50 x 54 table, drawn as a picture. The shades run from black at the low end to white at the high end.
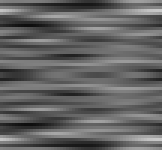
Overall the values sit about 40% of the way up the scale. The grain runs across in streaks. The top and bottom halves mirror each other.
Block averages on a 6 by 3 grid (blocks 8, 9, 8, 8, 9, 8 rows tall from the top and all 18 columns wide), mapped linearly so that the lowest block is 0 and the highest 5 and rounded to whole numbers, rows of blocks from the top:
215 | 023 | 223 | 223 | 023 | 215
